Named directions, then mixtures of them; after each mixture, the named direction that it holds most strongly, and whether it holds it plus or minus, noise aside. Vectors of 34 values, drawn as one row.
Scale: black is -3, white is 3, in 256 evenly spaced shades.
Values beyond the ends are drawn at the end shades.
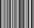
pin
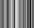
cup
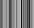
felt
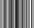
cup, minus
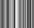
cup, plus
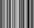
pin, plus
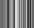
cup, plus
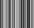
felt, plus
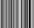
pin, minus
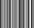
pin, plus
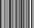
pin, plus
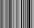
felt, plus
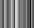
cup, plus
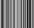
cup, plus
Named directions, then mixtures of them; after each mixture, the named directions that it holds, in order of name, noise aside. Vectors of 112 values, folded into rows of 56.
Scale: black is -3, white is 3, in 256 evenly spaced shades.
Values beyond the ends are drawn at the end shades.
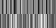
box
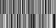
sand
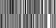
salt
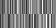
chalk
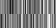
salt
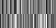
box, chalk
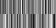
sand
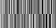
chalk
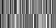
box, chalk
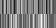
box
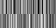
box, chalk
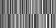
chalk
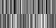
box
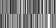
box, salt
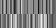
box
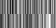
chalk, salt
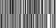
salt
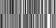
salt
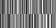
chalk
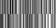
chalk, salt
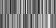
box, salt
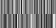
box, sand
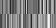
box, salt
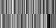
box, salt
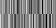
chalk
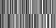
chalk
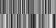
sand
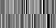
chalk, salt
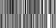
salt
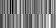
chalk, salt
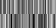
box, sand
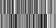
box, salt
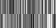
salt, sand
